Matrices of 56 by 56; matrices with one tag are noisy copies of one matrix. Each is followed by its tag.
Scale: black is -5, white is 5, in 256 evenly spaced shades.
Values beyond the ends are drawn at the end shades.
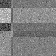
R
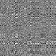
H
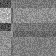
R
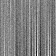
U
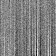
U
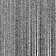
U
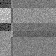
R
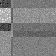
R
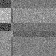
R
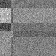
R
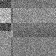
R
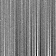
U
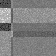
R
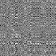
H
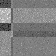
R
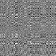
H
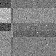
R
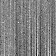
U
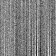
U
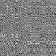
H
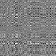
H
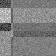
R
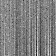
U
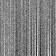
U
